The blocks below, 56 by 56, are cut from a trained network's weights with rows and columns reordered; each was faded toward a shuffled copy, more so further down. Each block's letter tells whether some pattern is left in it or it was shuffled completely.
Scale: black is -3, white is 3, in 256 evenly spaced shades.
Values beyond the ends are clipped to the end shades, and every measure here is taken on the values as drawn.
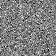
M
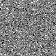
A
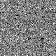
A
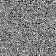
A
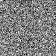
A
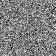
M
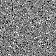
M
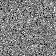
M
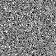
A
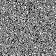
A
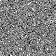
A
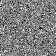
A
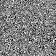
A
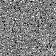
M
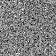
M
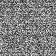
A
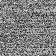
A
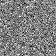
A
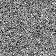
M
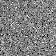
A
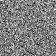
M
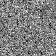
M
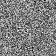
M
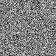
M
